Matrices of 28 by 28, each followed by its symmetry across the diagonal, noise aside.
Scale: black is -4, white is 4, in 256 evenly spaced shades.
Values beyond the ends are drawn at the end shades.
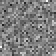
symmetric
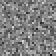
antisymmetric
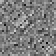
symmetric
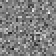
antisymmetric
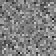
symmetric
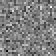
antisymmetric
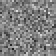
antisymmetric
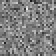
neither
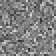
symmetric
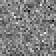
neither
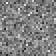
neither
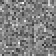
neither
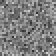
symmetric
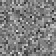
antisymmetric
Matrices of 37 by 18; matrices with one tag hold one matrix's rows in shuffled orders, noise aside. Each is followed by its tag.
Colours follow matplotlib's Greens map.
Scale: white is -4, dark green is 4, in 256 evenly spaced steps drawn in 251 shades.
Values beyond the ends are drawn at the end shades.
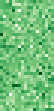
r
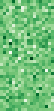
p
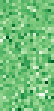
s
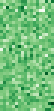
s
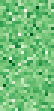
p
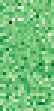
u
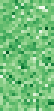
s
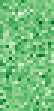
u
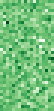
s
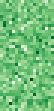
p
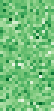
u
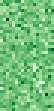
s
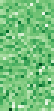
u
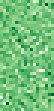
s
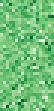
s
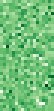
s
